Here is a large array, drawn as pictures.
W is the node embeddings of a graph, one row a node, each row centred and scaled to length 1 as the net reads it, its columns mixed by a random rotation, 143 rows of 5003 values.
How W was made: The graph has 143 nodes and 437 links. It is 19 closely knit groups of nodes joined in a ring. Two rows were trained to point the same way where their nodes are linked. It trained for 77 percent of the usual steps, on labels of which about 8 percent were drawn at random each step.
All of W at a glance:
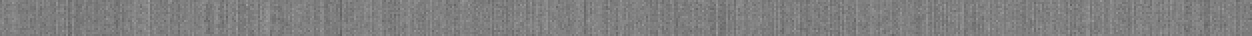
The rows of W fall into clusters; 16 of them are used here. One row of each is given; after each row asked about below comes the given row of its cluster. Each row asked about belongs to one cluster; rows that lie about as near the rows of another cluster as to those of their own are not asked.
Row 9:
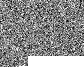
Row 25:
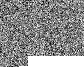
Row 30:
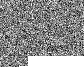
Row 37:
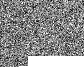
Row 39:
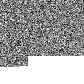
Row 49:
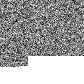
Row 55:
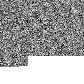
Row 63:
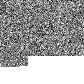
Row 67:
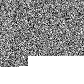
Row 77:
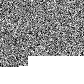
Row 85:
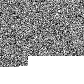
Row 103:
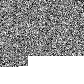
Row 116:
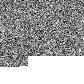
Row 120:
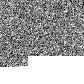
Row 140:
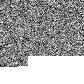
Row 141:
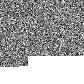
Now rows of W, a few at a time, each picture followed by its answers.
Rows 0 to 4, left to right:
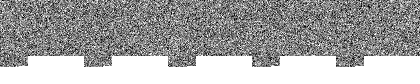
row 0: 9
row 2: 67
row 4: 37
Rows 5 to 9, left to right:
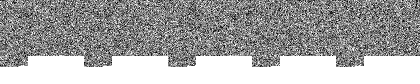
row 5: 120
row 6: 141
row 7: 49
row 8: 77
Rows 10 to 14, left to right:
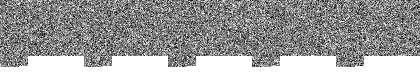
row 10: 63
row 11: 39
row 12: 37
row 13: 120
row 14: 49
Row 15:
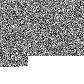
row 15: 85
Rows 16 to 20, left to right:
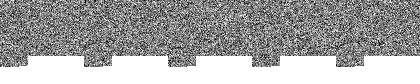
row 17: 140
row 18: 116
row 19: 55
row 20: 140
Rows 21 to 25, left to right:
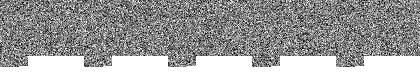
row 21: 25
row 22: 140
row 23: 141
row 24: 55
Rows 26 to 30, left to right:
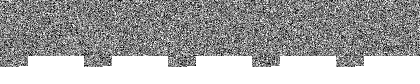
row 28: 25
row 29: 55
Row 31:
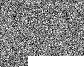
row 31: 67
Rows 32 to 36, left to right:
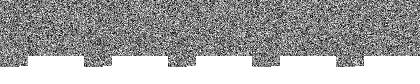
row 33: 77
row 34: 77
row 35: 49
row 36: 30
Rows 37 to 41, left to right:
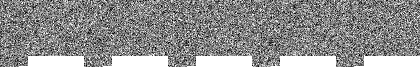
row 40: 39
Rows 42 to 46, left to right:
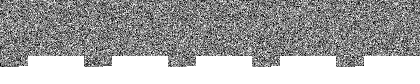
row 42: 140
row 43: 67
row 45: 116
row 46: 25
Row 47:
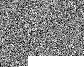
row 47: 140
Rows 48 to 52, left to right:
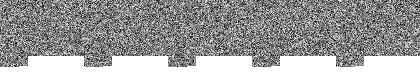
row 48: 37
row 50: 55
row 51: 116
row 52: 39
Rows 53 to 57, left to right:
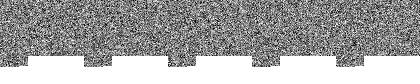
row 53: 55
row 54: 37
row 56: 77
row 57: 39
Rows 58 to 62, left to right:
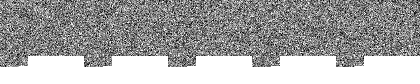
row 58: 120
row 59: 103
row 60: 37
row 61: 30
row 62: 77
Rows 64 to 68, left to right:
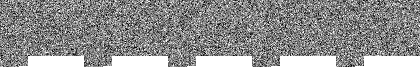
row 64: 85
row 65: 103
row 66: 103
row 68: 25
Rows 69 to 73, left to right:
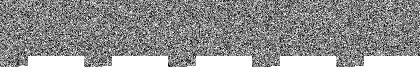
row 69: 120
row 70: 120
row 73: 30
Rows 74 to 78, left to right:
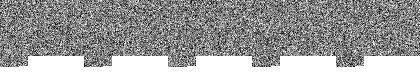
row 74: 85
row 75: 140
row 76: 25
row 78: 55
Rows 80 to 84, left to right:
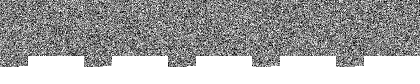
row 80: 85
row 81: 85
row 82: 141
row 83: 39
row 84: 39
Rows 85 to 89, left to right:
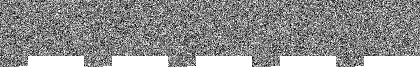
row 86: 39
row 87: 30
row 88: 103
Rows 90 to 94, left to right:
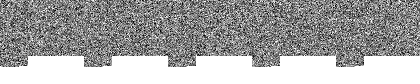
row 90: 49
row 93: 85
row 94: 141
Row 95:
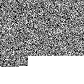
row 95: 67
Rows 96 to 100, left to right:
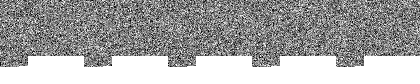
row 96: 141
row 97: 9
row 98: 116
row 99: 116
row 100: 67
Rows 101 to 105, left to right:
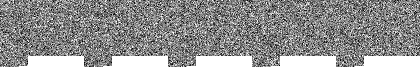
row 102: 141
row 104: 30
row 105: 77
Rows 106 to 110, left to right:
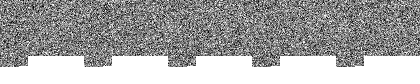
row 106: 37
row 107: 63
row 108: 116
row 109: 116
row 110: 67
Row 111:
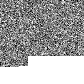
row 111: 141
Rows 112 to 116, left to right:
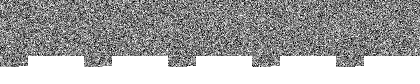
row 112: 49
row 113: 39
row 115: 120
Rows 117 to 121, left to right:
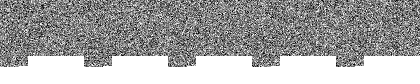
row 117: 39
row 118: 116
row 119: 77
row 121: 140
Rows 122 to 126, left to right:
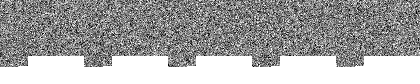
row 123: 30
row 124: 140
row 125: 55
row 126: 63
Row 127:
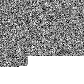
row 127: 55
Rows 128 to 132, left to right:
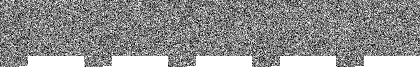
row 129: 30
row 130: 140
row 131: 116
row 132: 67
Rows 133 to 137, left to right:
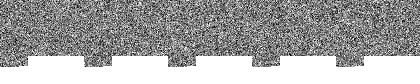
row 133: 77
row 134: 30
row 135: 9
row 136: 49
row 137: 9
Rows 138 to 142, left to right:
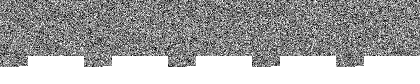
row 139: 77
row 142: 55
